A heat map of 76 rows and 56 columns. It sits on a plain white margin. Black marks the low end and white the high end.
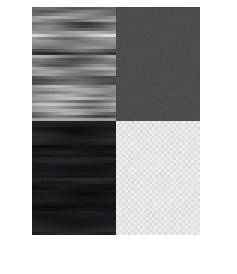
The table splits into 2 rows of 2 panels. Panel 1,1: middling, streaked across, strong in contrast. Panel 1,2: low, flat. Panel 2,1: very low, streaked across, faint in contrast. Panel 2,2: very high, checkered, faint in contrast.
